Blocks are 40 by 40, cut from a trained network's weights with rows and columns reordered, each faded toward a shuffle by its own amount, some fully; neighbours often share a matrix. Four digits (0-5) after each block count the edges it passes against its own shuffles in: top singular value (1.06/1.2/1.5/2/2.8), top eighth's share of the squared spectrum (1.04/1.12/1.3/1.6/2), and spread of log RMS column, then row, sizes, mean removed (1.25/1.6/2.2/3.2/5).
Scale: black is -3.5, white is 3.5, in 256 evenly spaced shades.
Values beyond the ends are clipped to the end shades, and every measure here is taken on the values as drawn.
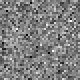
0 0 0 0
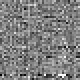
3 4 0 2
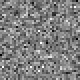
1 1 0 1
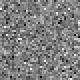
0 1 0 0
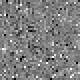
1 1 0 0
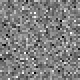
3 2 1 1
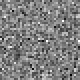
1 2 0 0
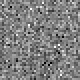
0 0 0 0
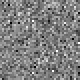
1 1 0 0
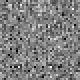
2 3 0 1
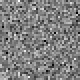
0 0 0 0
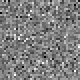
1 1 0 0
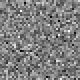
1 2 0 0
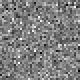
1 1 0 0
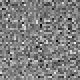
3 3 1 2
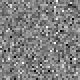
0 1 0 0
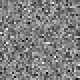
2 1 0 0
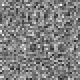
3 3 0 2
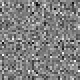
3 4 2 2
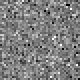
1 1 0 1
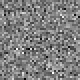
2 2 0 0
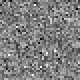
0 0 0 0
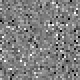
1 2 1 0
